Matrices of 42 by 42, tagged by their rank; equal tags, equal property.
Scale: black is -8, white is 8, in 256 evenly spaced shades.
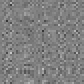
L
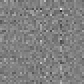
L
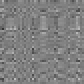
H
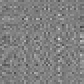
L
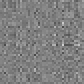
L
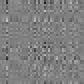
H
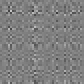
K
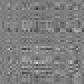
H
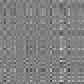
K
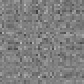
L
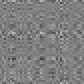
H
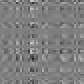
K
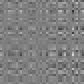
K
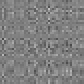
H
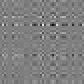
K
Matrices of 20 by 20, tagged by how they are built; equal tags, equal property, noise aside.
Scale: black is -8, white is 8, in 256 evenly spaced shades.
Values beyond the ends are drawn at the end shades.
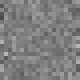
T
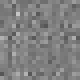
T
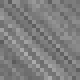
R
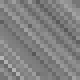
R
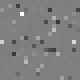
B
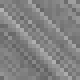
R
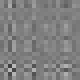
T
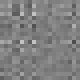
T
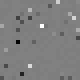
B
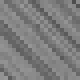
R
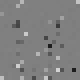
B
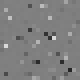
B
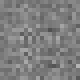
T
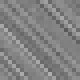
R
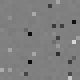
B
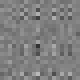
T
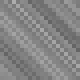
R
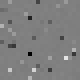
B
